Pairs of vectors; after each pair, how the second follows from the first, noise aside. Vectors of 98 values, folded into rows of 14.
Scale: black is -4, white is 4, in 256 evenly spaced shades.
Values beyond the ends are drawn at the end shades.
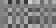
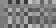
copied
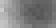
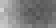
copied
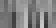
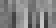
copied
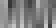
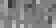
partly zeroed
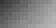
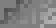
partly zeroed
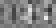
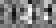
scaled up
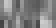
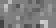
partly zeroed
